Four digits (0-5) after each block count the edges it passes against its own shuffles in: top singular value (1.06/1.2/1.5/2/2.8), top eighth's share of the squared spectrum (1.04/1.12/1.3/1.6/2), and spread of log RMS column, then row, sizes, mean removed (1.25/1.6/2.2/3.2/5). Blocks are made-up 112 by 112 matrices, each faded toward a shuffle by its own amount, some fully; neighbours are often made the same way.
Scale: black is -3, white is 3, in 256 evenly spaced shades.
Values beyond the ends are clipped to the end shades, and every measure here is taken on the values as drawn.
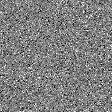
0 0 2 0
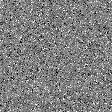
0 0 0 0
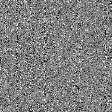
1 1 3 0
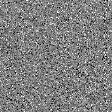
0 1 2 0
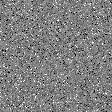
0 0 0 0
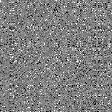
4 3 2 2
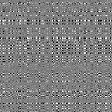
5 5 4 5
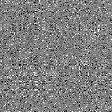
4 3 2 3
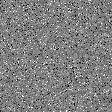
2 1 0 0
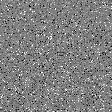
2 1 0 1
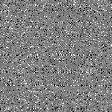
4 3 1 2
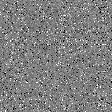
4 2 1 1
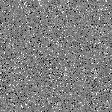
3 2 1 1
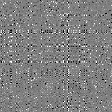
5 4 3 3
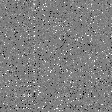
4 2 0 1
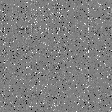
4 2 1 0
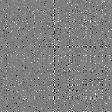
5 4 3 2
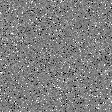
0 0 0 0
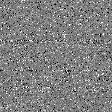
1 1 0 2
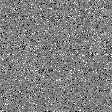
1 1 0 2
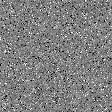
0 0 0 0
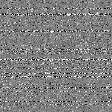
2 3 0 4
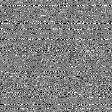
2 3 0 4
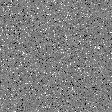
0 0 0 0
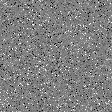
0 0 0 0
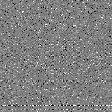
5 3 1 2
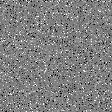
3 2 0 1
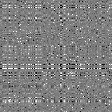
5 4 3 3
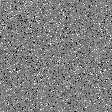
0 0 0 0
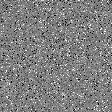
3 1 0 0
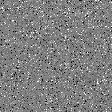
3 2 1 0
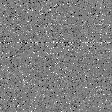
3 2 0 1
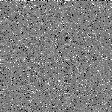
4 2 0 2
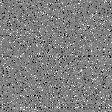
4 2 0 1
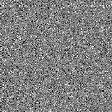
4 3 1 1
